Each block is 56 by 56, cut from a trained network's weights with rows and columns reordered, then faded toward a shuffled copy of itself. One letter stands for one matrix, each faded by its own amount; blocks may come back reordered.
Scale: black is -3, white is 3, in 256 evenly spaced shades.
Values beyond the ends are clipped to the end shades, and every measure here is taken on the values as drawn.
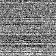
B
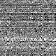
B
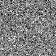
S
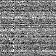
B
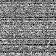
B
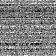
B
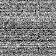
B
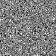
S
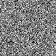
S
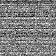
B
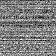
B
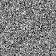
S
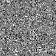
S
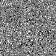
S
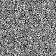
S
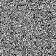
S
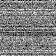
B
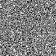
S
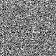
S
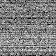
B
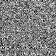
S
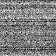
B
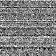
B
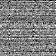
B
